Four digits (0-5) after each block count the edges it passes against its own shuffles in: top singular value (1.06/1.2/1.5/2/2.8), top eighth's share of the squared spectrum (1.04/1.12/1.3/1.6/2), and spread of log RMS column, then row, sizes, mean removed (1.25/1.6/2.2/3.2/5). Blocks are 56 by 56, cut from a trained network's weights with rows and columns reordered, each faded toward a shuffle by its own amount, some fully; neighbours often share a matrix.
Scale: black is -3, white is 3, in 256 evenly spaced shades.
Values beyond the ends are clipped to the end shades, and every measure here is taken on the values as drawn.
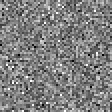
1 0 0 0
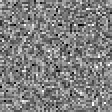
3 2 0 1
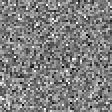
2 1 0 0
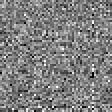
4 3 1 2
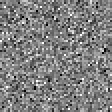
0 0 0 0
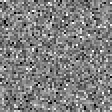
0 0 0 0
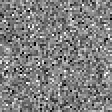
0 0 0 0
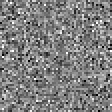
2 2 1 0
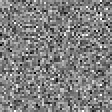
3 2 0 1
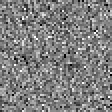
0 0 0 0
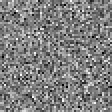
2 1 0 0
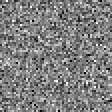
1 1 0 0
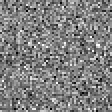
0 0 0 0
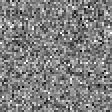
2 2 0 0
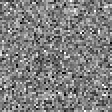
2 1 0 0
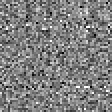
3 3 1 1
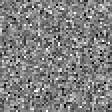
1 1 0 0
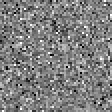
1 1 0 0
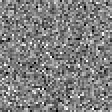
2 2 0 0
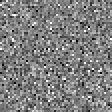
2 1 0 0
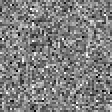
3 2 1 0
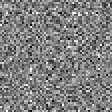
4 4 1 2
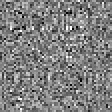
3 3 1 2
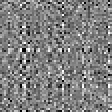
4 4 3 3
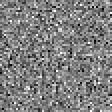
2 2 1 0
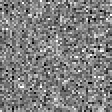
3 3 1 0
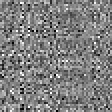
4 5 3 2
